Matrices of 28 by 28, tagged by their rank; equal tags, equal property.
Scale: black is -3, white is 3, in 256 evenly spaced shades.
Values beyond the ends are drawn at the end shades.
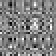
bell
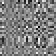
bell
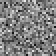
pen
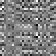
bell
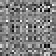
bell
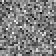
pen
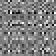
bell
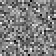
pen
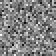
pen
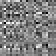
bell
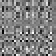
bell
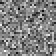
pen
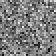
pen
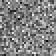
pen
